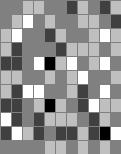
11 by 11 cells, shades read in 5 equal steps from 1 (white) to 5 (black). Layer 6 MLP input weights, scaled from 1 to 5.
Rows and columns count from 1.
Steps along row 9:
up down up down same same up up down up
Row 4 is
2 4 3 3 3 4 2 2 2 3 2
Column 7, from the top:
4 3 3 2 1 2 2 3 2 4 3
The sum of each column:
30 32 27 29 34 30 29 28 29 27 27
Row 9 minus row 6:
-1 2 0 1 0 -1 0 2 1 -1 1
